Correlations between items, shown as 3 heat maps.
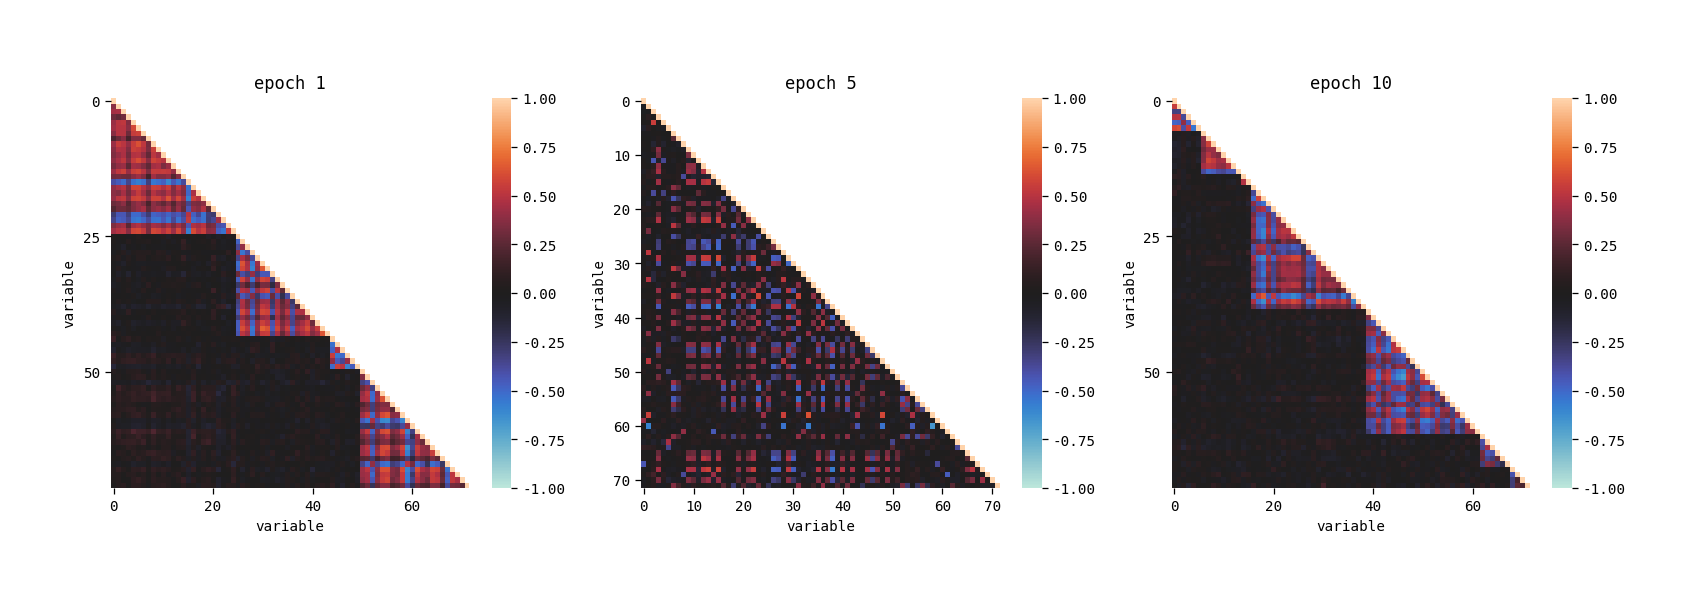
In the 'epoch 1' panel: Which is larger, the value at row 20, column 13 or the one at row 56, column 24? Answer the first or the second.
the first
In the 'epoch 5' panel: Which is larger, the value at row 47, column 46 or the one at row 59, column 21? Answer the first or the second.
the second
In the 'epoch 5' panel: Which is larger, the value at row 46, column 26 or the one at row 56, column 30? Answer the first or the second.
the first
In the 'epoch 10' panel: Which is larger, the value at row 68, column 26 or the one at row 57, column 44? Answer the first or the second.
the first
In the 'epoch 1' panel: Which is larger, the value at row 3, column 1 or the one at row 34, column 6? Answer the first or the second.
the first
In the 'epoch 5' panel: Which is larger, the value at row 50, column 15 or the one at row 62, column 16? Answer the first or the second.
the second
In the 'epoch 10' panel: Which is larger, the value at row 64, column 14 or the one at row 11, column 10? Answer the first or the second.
the second
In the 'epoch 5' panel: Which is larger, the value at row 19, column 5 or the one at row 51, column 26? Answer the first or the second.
the first
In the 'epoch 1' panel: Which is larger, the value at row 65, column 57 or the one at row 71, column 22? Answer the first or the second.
the first
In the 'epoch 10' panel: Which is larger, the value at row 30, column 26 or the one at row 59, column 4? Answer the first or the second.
the first
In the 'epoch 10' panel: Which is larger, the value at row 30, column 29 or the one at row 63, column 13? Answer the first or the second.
the first
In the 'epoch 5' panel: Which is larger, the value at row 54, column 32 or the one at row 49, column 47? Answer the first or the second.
the second
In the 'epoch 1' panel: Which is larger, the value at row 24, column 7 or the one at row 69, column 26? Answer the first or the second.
the first
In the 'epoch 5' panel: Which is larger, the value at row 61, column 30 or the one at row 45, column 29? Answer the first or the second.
the second
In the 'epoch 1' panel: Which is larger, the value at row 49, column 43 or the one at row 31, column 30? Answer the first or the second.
the second
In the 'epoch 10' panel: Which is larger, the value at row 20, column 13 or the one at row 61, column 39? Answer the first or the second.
the first
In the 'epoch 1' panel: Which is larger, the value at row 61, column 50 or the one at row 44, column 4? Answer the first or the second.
the first
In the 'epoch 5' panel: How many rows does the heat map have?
72
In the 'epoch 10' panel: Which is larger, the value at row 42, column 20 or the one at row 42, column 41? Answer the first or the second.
the first
